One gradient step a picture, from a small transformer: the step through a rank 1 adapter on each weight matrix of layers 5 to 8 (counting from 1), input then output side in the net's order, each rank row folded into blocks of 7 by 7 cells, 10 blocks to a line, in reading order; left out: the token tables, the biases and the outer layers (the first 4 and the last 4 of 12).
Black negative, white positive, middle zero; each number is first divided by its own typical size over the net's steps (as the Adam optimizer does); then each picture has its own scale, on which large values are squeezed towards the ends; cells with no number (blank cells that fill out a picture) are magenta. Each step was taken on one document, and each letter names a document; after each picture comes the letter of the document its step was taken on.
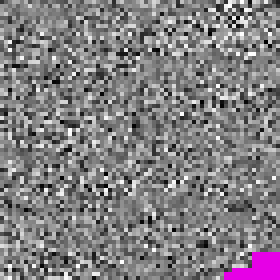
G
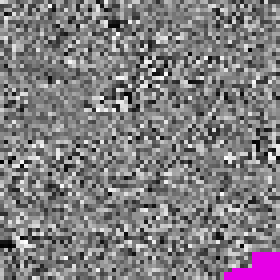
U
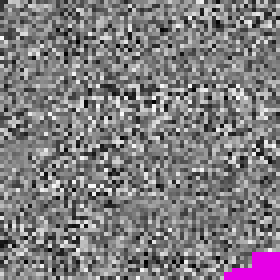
U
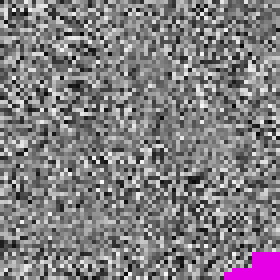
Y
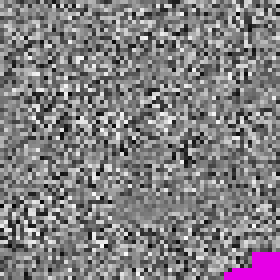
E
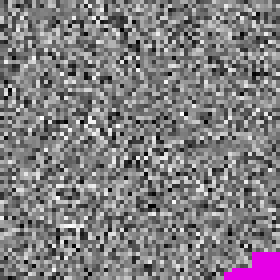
G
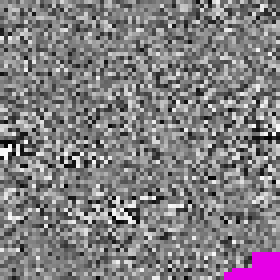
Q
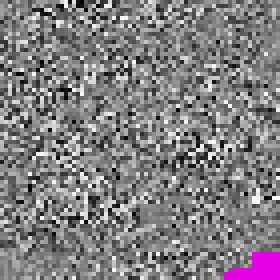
E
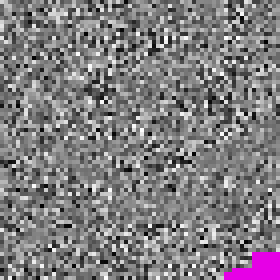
G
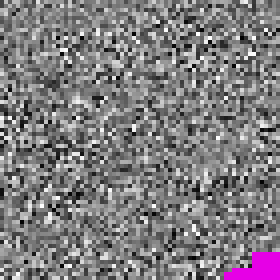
G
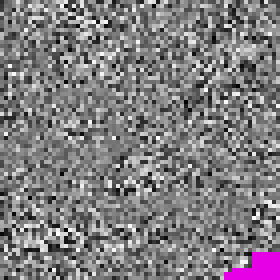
U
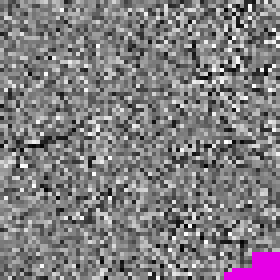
G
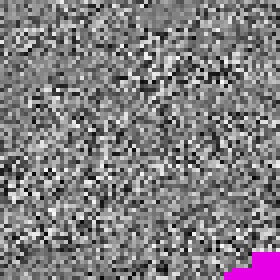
E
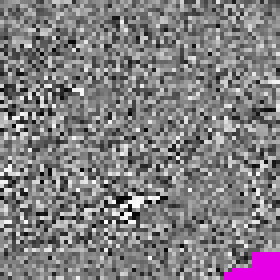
E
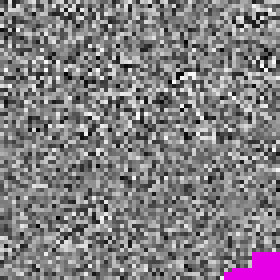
Q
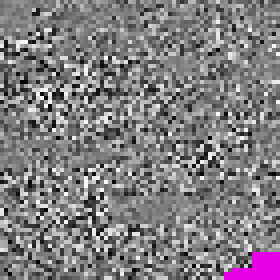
E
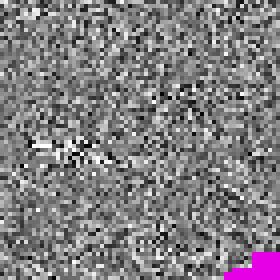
U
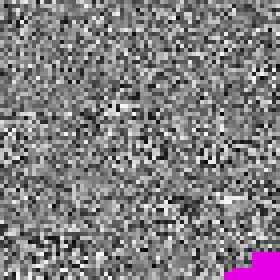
Y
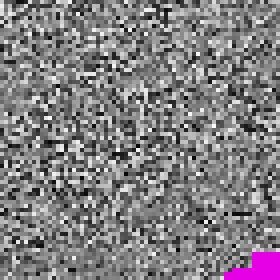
E
